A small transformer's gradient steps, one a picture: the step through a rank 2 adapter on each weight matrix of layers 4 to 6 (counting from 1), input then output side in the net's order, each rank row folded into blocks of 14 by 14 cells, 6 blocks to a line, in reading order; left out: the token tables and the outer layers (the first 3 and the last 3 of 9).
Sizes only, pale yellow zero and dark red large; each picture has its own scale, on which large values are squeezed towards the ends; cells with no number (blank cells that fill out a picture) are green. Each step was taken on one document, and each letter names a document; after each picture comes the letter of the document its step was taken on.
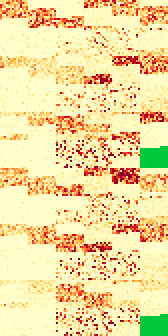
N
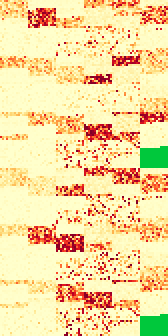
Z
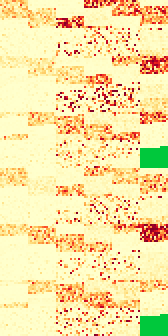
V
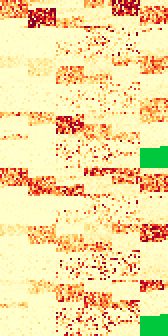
N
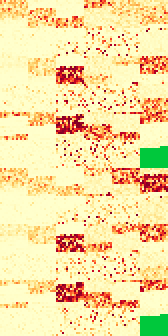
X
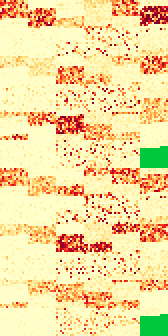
X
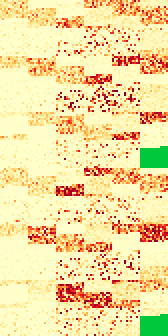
V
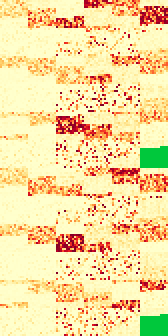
Z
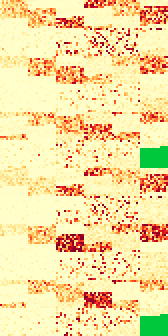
N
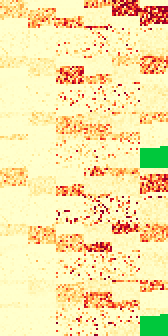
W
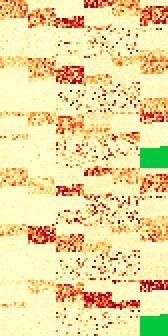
N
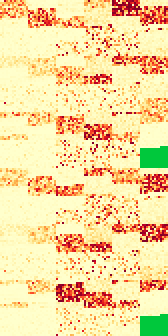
X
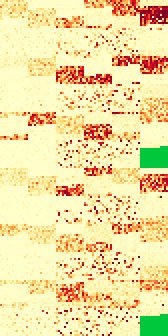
V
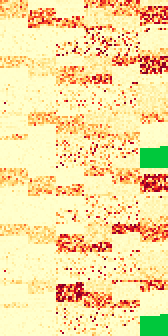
X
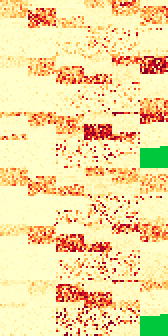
N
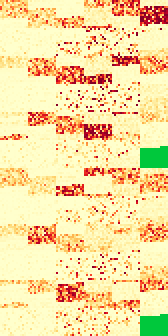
Z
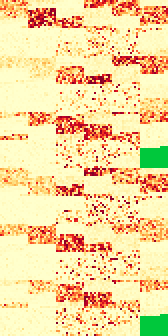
N
